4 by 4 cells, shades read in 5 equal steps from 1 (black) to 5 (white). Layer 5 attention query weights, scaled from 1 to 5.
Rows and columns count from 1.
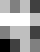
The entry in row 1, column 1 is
4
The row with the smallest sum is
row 4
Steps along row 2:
same same down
